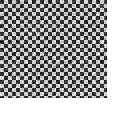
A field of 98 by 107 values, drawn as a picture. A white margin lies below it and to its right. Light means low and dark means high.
Histogram: two levels. Slope: none. Average level on the scale: 50%. Grain: checkered.
